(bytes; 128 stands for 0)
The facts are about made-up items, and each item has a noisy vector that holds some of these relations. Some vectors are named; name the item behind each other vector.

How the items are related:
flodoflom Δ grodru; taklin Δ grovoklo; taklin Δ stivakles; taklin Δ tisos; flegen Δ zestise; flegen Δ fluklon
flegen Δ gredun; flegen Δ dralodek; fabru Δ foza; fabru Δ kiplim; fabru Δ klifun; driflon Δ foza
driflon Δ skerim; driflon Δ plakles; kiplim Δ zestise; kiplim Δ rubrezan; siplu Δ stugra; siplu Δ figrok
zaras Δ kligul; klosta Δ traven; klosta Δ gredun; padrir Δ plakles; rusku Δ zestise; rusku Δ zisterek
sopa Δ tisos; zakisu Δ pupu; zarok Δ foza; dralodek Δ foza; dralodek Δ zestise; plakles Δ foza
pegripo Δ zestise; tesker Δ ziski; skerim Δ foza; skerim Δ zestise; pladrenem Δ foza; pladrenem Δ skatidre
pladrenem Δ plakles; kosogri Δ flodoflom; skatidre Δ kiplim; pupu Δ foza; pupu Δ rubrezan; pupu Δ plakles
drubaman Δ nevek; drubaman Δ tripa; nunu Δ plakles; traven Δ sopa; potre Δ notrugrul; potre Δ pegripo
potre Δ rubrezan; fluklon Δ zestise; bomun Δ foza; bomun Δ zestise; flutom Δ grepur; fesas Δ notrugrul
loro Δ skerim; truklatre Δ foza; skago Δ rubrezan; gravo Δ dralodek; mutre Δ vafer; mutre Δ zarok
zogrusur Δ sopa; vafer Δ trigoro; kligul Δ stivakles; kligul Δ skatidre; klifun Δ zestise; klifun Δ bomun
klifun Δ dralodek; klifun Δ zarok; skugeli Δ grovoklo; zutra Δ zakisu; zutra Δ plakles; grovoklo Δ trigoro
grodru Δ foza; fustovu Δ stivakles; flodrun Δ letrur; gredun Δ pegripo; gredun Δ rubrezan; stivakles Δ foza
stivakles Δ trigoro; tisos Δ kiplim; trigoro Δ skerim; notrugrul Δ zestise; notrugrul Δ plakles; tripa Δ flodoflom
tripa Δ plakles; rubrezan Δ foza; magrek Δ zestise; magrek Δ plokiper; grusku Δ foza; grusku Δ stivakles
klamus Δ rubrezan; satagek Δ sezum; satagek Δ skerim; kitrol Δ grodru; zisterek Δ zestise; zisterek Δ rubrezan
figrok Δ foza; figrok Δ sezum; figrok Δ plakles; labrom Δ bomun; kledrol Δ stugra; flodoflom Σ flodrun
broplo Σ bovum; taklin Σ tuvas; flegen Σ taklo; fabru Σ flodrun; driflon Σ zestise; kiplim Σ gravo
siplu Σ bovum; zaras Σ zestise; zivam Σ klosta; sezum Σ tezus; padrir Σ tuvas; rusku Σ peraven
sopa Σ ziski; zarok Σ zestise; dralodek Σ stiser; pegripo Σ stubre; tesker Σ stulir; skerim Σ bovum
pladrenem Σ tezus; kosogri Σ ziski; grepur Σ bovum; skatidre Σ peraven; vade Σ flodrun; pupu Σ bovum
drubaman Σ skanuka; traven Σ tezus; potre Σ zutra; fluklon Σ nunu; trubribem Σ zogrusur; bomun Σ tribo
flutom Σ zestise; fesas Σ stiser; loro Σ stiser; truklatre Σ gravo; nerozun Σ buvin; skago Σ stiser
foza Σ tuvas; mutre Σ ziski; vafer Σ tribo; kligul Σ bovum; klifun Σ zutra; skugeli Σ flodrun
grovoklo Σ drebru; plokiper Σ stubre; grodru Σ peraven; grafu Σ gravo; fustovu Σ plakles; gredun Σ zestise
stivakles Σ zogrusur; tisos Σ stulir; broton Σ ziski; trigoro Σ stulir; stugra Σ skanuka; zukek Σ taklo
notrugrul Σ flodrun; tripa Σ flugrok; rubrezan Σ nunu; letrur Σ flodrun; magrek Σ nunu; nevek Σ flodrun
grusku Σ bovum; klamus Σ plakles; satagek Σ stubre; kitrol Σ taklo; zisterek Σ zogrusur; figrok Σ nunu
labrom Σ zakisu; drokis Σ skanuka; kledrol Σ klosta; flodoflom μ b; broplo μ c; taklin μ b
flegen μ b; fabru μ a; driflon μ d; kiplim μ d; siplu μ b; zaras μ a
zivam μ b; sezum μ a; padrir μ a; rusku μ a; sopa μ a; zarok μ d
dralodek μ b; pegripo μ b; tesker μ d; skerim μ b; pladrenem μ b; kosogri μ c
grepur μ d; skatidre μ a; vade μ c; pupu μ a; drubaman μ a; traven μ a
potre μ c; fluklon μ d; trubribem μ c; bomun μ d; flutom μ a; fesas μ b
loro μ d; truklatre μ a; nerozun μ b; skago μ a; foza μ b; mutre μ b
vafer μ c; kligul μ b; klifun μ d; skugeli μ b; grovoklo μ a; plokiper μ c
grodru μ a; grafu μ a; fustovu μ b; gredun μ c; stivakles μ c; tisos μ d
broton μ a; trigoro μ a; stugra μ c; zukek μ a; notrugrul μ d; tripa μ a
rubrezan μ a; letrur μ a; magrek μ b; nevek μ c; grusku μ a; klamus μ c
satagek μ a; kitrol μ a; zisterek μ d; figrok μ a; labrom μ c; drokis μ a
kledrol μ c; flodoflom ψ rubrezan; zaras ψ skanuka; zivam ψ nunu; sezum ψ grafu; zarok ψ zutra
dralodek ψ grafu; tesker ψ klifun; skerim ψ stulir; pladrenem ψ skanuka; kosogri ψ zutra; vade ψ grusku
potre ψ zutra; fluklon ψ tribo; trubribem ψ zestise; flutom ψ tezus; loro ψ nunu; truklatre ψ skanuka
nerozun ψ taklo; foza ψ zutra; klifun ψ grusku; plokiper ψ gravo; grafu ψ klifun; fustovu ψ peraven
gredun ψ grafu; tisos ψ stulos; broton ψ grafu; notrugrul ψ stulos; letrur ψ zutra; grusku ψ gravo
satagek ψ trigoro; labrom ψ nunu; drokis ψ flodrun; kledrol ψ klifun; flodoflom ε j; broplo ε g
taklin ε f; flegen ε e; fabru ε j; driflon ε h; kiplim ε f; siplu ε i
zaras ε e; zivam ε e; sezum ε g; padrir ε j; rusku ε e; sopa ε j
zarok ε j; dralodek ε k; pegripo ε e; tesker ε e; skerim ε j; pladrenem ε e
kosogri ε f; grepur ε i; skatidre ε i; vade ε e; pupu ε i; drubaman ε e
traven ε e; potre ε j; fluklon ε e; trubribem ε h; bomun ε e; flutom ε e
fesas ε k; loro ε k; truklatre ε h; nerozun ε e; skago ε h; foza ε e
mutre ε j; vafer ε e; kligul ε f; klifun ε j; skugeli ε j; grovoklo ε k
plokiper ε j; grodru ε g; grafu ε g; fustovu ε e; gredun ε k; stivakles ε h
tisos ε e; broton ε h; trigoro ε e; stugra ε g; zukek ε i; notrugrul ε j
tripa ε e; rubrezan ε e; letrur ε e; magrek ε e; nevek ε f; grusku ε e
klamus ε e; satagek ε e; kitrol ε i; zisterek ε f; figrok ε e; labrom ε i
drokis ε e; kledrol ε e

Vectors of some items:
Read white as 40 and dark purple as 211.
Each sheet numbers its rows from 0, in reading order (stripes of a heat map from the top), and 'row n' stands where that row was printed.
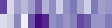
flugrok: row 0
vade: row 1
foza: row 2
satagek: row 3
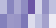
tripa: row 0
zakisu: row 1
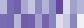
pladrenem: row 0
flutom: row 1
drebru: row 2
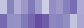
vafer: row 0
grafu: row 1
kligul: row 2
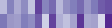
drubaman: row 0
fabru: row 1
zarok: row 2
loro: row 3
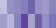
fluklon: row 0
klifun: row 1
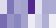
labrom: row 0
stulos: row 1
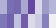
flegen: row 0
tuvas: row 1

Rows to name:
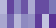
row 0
nevek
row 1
skugeli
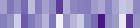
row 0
grovoklo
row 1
padrir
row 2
flodrun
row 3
tesker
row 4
grepur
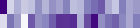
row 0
gravo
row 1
stugra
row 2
kledrol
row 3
dralodek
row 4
klamus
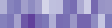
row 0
pegripo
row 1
grusku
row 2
fustovu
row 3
potre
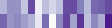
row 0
siplu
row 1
bovum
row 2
flodoflom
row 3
notrugrul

